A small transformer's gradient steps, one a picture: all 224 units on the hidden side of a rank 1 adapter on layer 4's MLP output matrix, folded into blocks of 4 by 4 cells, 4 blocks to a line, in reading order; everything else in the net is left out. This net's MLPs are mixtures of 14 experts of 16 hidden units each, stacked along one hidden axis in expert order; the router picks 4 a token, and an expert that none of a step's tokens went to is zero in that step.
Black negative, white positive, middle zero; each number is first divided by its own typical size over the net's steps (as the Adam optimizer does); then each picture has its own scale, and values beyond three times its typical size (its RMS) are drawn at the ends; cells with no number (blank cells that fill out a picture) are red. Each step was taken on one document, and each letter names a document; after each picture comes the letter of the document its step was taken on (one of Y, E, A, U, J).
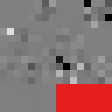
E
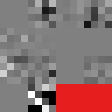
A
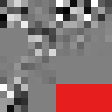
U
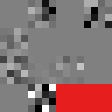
A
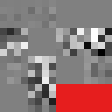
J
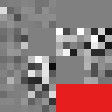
J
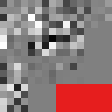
U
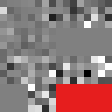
A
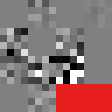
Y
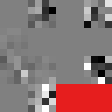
A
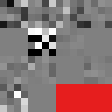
U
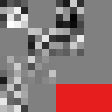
U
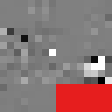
E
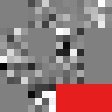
Y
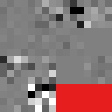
A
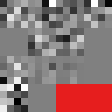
U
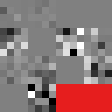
J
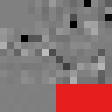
E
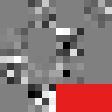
Y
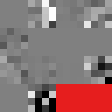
A
